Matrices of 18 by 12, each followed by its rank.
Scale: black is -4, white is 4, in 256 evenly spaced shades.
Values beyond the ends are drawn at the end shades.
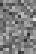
full rank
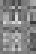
two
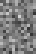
full rank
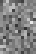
full rank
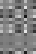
one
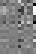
two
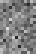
full rank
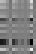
one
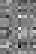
two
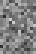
full rank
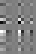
one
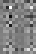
two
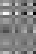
one
